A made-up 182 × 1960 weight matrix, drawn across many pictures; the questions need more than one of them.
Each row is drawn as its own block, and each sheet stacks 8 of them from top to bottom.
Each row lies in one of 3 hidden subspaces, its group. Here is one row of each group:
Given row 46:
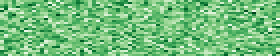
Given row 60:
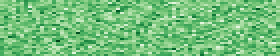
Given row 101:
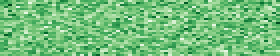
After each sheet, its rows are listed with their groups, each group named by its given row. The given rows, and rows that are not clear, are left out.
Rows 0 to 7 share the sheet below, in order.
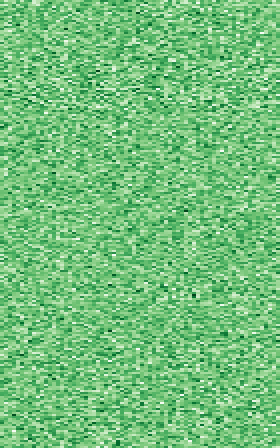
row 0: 60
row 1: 101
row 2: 60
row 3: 101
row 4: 46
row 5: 60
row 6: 60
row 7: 60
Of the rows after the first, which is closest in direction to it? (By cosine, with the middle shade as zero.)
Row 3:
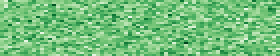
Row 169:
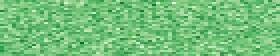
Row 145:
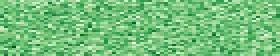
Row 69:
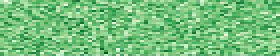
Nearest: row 69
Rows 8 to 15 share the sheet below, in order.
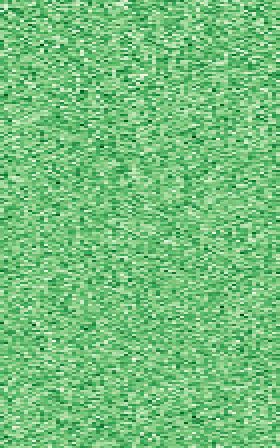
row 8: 46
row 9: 101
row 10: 46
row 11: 46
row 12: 60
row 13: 46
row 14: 101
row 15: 46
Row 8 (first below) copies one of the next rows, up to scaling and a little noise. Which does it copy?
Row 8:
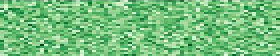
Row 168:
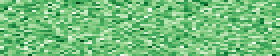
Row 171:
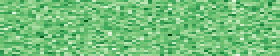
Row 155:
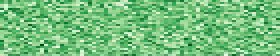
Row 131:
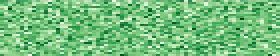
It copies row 155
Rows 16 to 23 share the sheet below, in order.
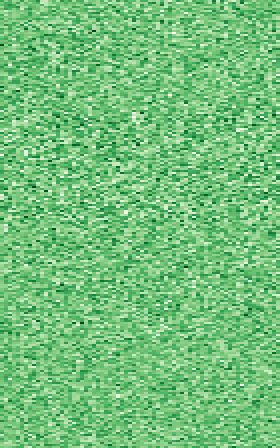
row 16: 60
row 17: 46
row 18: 46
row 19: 101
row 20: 101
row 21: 60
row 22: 101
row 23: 46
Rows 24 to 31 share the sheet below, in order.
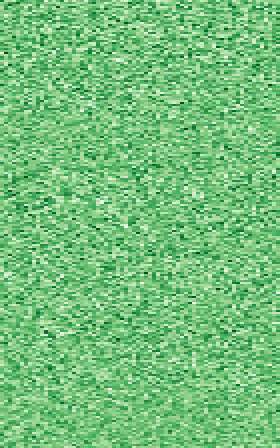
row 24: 60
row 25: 46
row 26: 101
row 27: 46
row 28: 101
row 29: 60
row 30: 46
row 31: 46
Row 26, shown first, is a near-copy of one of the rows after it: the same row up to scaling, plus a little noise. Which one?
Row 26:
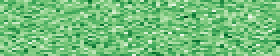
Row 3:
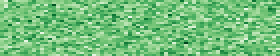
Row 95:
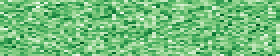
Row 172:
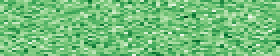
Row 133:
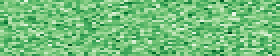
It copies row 172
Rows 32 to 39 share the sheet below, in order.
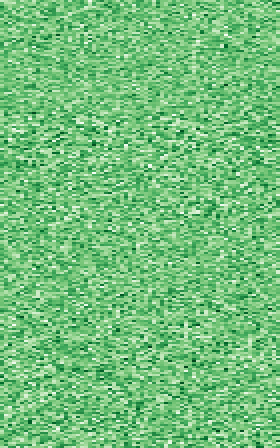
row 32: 101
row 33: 60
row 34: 60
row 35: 60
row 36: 46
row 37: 60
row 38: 46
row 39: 60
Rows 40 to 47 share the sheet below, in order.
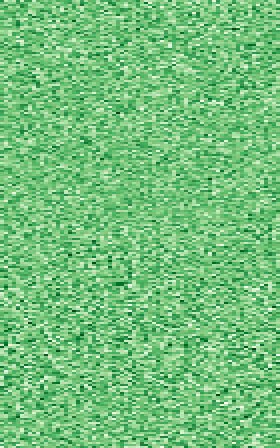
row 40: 60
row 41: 60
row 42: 60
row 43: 101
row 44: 60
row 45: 46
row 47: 60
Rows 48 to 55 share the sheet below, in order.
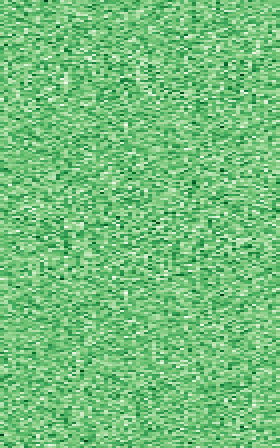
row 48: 60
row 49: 46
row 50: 60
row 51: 101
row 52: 60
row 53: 60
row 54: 101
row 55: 46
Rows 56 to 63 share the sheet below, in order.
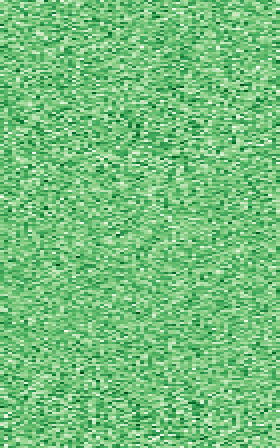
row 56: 60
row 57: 60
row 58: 60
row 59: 101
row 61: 101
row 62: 101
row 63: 60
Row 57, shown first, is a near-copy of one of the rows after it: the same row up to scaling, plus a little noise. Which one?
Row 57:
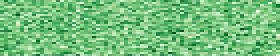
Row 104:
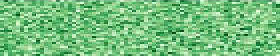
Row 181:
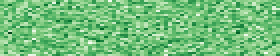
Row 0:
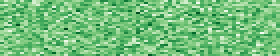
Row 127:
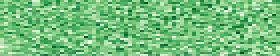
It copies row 104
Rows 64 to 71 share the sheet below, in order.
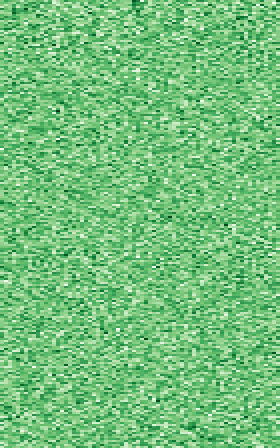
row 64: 46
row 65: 60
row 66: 60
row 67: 101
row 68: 46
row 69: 101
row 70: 60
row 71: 60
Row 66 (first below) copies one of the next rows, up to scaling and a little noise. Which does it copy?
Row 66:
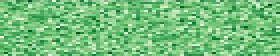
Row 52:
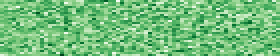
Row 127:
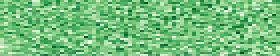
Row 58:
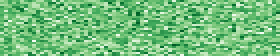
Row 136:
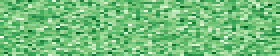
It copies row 136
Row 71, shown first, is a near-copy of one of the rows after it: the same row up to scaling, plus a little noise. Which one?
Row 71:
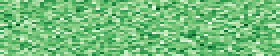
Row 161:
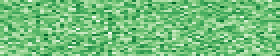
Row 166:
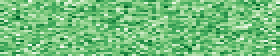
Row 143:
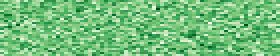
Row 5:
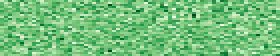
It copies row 143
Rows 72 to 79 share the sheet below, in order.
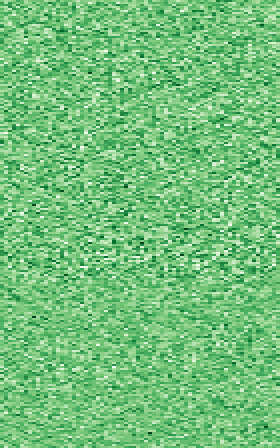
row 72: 46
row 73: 101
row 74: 101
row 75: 101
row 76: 101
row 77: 101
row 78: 46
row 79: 101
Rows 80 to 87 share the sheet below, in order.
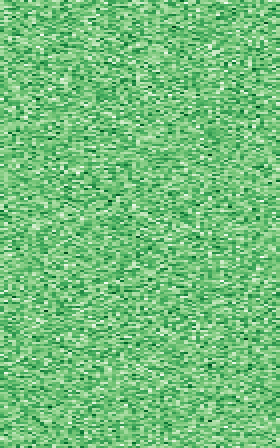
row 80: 101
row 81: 46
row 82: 60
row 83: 60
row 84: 60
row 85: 101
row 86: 60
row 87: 60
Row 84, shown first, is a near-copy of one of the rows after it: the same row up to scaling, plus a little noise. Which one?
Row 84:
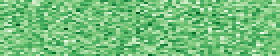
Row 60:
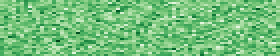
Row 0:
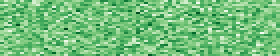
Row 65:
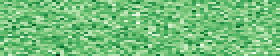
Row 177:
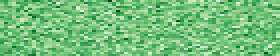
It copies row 0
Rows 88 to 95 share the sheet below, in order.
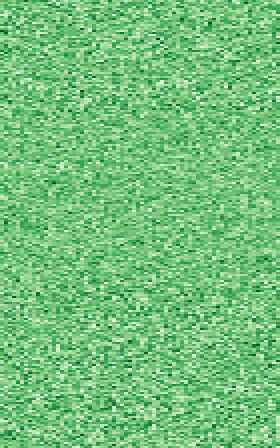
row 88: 60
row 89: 101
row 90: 101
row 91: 101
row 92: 101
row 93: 101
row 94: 46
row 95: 101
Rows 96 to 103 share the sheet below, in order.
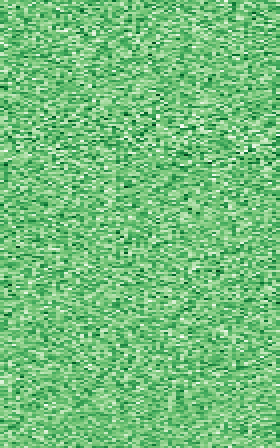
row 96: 46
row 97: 60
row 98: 101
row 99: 60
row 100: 60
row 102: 60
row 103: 101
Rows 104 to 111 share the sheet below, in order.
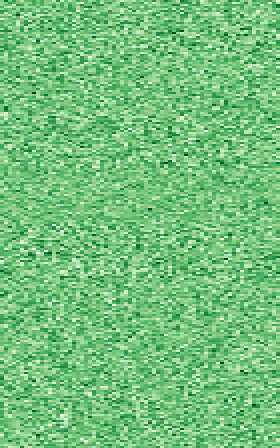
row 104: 60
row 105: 101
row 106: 101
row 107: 101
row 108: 60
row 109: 60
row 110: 46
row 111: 46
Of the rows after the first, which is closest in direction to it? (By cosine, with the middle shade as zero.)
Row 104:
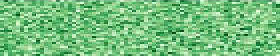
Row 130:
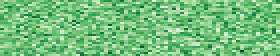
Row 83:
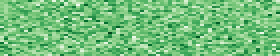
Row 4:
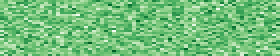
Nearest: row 83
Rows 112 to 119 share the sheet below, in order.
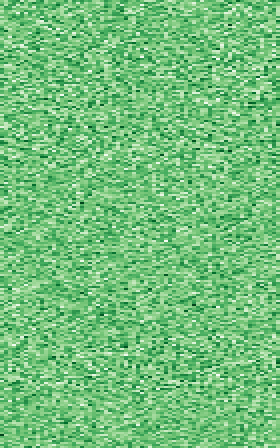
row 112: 101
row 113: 101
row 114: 60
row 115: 101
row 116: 101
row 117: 46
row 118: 60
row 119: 46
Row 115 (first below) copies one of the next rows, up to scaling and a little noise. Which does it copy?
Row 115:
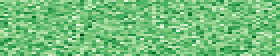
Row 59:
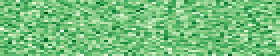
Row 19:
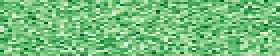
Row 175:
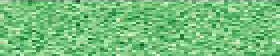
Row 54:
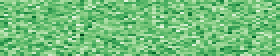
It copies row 54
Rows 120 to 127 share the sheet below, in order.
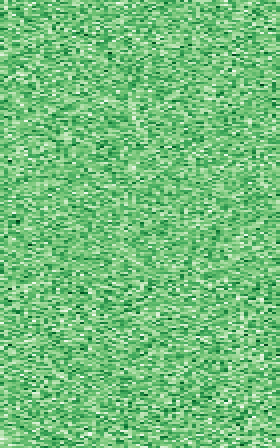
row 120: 46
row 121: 60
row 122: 46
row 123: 60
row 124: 46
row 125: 46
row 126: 46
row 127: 60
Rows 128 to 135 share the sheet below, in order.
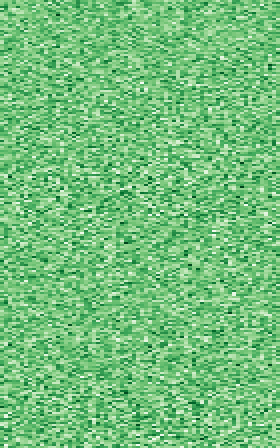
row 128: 46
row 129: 101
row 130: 60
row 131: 46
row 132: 60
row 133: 101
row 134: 46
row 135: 60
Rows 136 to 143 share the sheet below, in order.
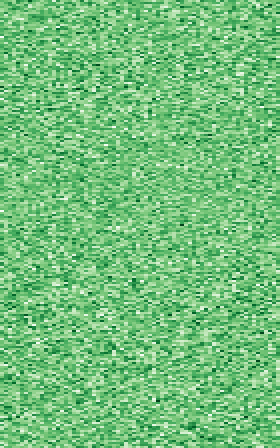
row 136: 60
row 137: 46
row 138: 101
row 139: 46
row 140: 46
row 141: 46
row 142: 101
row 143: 60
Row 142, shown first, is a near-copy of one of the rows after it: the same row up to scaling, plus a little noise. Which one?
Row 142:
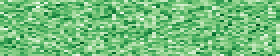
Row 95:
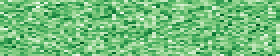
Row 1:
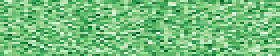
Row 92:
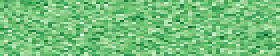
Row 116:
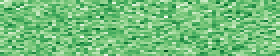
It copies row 95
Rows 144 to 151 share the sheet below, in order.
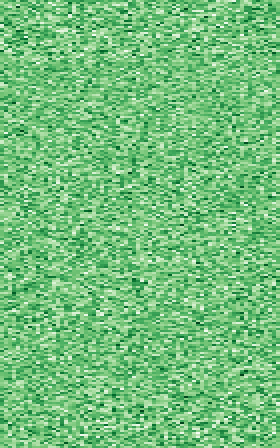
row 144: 46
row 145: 101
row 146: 60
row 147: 46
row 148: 46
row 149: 46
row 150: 60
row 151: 101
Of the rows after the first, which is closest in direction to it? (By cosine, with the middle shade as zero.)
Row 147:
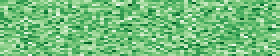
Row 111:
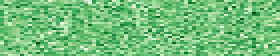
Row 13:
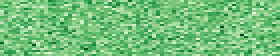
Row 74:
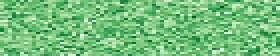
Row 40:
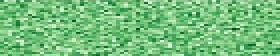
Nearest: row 111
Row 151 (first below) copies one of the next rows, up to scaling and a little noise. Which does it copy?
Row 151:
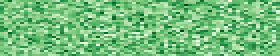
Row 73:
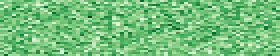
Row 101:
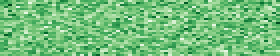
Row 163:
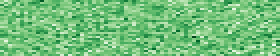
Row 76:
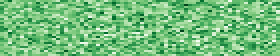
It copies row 76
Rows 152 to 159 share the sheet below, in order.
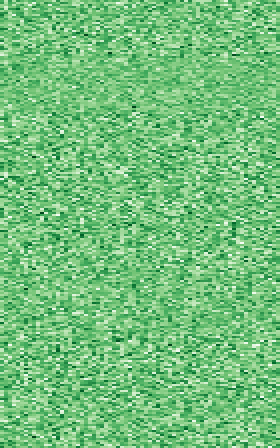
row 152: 46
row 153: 46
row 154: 46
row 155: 46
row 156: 46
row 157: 46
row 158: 46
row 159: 46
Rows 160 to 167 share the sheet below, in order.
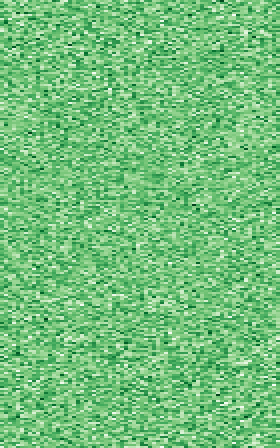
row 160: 101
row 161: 60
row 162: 46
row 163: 101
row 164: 46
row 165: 101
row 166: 60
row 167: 60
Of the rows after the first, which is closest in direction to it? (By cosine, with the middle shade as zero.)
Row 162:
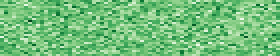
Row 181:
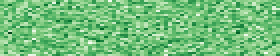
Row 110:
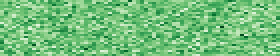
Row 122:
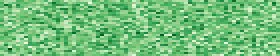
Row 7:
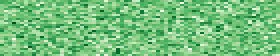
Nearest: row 110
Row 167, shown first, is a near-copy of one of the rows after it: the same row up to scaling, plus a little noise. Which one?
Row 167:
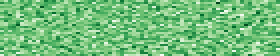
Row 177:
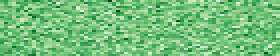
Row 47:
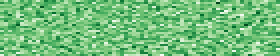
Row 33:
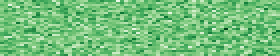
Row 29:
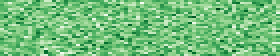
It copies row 47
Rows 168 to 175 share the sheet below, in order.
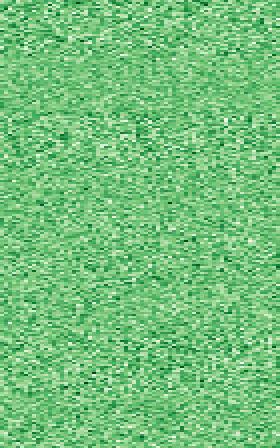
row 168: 46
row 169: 60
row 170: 46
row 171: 46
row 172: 101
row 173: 101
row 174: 60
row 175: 101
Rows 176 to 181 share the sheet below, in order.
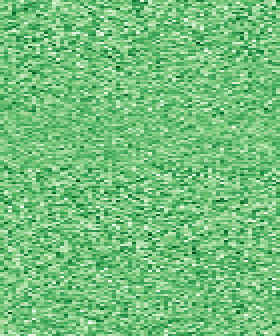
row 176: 46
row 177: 60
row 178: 101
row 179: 101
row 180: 46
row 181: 60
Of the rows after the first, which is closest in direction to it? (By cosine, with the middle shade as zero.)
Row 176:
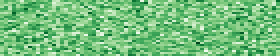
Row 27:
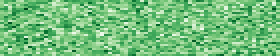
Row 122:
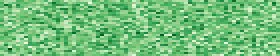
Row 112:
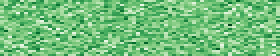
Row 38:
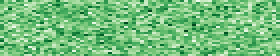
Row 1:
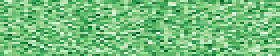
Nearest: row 27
